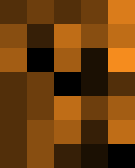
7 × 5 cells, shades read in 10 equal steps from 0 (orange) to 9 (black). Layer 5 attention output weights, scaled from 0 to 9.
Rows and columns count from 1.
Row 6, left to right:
6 4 3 7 2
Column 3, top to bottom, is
6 2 3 9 2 3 7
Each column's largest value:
6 9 9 8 9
